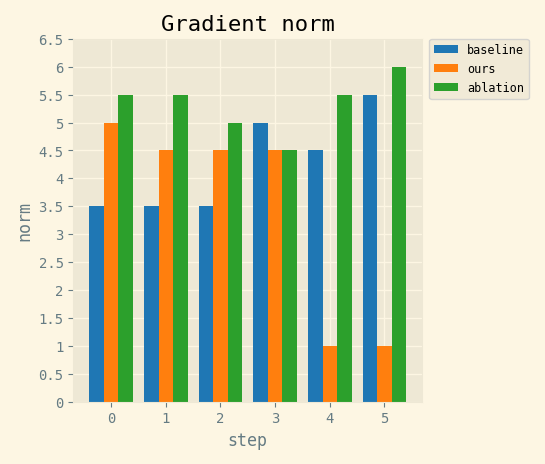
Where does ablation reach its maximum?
5
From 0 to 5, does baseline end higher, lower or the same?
higher
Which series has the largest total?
ablation
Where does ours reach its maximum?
0
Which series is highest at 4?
ablation
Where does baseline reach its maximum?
5
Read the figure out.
Title: Gradient norm
x-axis: step, ticks 0 1 2 3 4 5
y-axis: norm, ticks 0 0.5 1 1.5 2 2.5 3 3.5 4 4.5 5 5.5 6 6.5
Legend: baseline, ours, ablation
Values:
baseline: 3.5 3.5 3.5 5 4.5 5.5
ours: 5 4.5 4.5 4.5 1 1
ablation: 5.5 5.5 5 4.5 5.5 6
